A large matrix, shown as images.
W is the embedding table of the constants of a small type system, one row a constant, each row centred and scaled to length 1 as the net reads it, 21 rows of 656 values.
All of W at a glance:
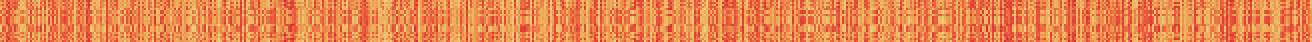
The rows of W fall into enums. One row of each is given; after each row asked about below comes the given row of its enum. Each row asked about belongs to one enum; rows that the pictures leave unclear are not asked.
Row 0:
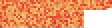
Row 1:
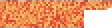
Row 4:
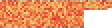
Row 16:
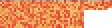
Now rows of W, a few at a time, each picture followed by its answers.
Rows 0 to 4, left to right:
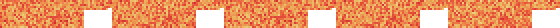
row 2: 0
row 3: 1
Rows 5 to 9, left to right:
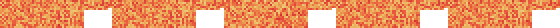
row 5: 16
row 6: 16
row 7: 4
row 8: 16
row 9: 16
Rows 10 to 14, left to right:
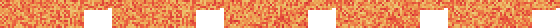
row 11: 16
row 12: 1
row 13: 4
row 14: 4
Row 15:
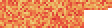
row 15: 4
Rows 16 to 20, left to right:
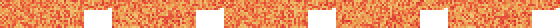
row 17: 0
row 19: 1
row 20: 0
